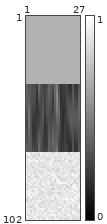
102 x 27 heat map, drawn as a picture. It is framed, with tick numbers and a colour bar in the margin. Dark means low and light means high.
It is made of 3 by 1 panels. Panel 1,1: high, flat. Panel 2,1: low, streaked downward. Panel 3,1: very high, fine-grained, faint in contrast.
